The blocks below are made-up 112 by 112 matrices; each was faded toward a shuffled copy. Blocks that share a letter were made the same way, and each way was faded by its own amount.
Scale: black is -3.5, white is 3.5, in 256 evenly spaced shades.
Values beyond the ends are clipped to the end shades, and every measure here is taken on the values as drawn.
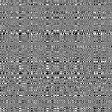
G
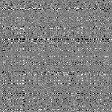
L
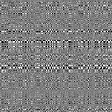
G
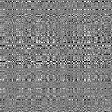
G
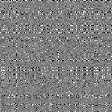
L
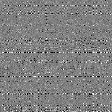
L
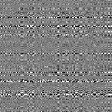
G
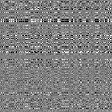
G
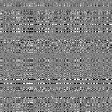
G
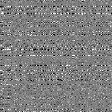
L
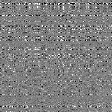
L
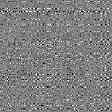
L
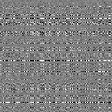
G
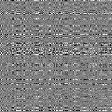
G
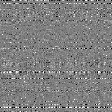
L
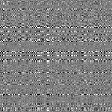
G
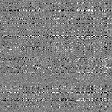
L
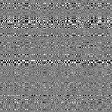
G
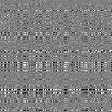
G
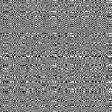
G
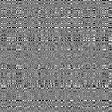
G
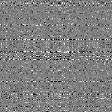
L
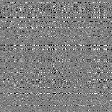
L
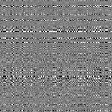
G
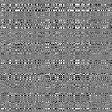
G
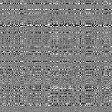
G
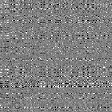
L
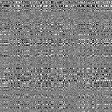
G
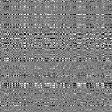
G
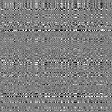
G
